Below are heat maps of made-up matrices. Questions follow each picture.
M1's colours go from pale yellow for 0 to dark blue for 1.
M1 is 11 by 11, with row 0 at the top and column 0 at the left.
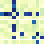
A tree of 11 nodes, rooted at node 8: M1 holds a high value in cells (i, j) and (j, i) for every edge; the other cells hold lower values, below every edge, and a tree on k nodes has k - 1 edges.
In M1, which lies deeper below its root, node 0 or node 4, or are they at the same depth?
the same depth
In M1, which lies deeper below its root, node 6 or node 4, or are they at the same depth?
the same depth
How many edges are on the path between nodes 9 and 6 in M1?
2
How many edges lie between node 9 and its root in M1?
1
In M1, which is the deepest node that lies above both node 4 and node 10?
9
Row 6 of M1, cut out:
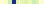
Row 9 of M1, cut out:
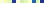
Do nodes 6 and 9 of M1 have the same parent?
no
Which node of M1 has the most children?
3
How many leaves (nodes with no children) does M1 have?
8
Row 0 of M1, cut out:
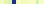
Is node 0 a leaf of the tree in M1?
yes
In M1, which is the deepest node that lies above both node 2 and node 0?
3
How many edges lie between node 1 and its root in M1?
3
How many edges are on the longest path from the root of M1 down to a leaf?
3
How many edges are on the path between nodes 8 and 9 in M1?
1
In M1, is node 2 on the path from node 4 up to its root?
no
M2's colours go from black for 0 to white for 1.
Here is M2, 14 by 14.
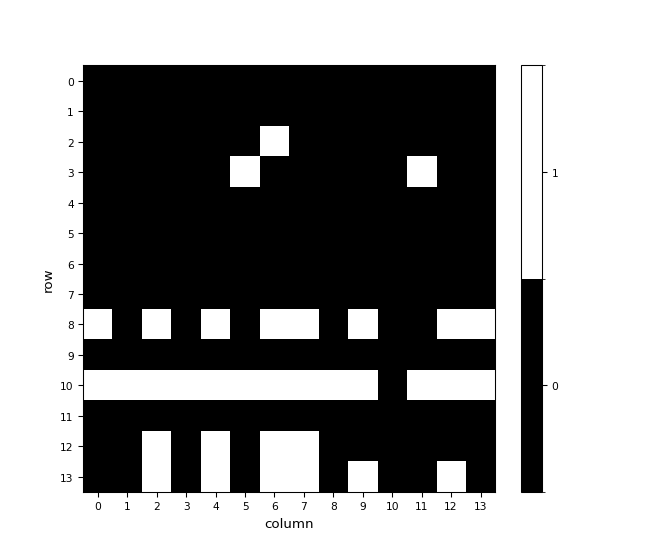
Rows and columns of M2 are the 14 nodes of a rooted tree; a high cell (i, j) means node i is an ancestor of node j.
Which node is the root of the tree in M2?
10
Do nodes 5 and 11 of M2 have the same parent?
yes
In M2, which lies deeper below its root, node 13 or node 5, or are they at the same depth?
the same depth
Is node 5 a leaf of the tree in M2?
yes
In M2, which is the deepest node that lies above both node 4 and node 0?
8
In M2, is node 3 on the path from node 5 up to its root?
yes
